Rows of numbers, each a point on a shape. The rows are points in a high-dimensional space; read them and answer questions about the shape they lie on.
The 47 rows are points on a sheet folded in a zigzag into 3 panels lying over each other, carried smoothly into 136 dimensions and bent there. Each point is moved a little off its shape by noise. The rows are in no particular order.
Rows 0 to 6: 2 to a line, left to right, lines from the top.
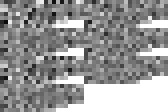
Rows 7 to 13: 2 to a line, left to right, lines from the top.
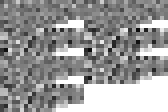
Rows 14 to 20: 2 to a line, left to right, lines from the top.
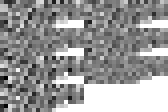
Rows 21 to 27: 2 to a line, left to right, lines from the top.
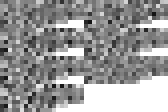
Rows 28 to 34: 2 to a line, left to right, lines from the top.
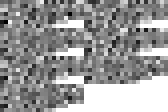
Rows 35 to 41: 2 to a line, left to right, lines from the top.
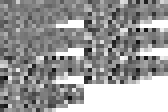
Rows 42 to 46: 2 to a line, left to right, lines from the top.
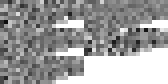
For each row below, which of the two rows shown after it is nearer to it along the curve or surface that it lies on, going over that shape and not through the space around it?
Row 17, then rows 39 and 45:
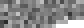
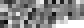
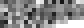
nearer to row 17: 39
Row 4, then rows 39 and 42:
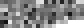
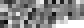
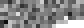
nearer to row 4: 39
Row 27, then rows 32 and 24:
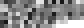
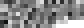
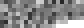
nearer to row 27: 24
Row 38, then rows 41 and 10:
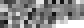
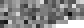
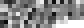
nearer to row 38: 10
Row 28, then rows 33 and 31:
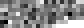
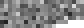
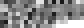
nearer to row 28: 33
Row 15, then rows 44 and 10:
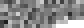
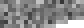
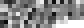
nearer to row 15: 10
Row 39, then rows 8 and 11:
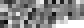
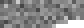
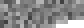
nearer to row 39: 11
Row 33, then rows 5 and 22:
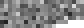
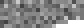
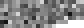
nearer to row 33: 22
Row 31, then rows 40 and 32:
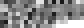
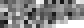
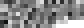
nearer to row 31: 40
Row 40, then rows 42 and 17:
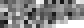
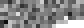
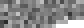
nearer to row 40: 17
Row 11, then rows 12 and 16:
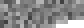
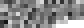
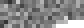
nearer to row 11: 12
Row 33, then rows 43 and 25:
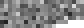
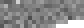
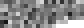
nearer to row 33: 25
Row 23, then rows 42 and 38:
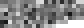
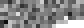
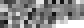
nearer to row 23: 38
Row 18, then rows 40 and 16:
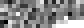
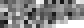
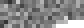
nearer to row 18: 16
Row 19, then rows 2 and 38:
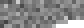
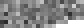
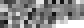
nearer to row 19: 2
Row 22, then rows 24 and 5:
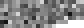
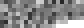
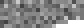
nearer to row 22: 5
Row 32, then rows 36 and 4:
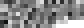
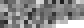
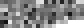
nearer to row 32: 4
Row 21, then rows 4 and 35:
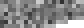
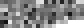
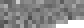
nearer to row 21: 35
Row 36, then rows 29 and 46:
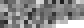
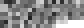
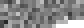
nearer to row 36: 29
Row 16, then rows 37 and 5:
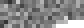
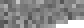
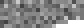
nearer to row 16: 5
